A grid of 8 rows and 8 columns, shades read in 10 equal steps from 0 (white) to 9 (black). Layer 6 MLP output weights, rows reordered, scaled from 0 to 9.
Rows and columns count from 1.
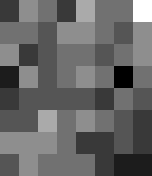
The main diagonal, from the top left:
7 5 6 5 6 5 6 8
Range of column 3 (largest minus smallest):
3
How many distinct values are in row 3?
4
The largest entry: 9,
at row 4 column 7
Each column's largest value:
8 7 6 7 7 7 9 8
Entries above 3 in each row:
6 8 8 8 8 7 8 8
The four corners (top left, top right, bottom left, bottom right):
7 0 6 8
